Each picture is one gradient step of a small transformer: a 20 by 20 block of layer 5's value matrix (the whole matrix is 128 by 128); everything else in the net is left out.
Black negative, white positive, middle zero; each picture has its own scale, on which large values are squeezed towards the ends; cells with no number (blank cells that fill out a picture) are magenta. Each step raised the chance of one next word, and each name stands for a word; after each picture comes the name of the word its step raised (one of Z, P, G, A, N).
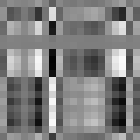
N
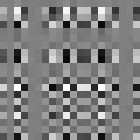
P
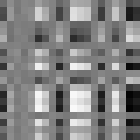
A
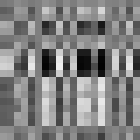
N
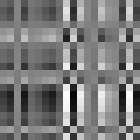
A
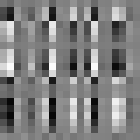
N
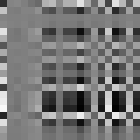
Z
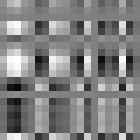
N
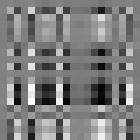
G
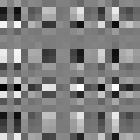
P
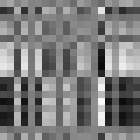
N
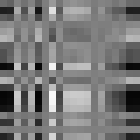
A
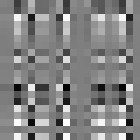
G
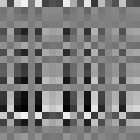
Z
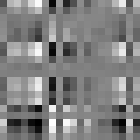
G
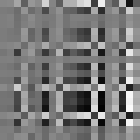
Z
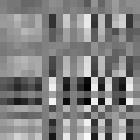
G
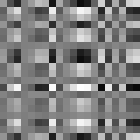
P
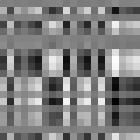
N
